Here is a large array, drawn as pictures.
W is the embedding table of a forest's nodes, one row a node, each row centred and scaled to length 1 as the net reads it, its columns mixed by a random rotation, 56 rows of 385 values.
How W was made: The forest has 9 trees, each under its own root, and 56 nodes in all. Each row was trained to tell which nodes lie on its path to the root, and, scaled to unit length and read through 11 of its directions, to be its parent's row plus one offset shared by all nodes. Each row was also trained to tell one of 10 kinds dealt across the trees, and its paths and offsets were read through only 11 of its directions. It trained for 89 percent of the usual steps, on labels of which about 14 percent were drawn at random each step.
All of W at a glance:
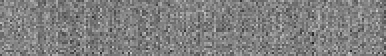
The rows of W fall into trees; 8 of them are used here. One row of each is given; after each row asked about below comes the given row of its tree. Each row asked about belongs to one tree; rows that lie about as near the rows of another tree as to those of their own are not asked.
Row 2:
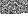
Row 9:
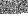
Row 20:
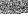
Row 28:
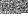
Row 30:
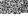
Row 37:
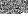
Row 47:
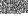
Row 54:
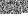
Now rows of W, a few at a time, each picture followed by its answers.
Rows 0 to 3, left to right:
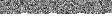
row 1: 37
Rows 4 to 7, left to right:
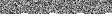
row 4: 2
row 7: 54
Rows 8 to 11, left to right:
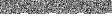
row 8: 30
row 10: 47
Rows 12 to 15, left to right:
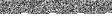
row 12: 54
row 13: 37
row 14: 2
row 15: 37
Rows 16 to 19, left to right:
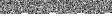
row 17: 54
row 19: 37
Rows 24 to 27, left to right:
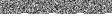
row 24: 28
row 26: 37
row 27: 2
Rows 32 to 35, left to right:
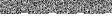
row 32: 54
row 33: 54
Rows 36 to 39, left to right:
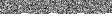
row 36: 2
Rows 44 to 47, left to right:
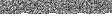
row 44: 2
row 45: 54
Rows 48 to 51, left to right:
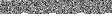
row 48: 37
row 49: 54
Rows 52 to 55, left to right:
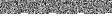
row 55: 9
